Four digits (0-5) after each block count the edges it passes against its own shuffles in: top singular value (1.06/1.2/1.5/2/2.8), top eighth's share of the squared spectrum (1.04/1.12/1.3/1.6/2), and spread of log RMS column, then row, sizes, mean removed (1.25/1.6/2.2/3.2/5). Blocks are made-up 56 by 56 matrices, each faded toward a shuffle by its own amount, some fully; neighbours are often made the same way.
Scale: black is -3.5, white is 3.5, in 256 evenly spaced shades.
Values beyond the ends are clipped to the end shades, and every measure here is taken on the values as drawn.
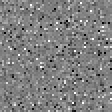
0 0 0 0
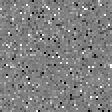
0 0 0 1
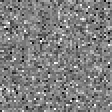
0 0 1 0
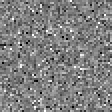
0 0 0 0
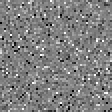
0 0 0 0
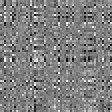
5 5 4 3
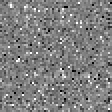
2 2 1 0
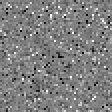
1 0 0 0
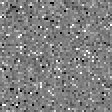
2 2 0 1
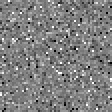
1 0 0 0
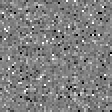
2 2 0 0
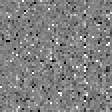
3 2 1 0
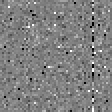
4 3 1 0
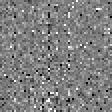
4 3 2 1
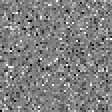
3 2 0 1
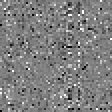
3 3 2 1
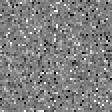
1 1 0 0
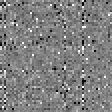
4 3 2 1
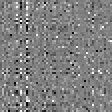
4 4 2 2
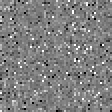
1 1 0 0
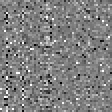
4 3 2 1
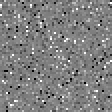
0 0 0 0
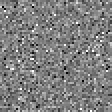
1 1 1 0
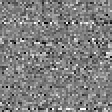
1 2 0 3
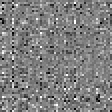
4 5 3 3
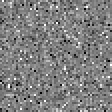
1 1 0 0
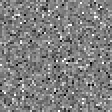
1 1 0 0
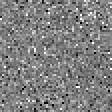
2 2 0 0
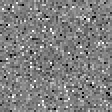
1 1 0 0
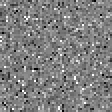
2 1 0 0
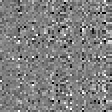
4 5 3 2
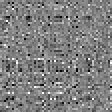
4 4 2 2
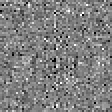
3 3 1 1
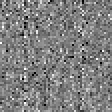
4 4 2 2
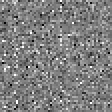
3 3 1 1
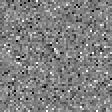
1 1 0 0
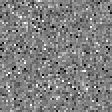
2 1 0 0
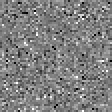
2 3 1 0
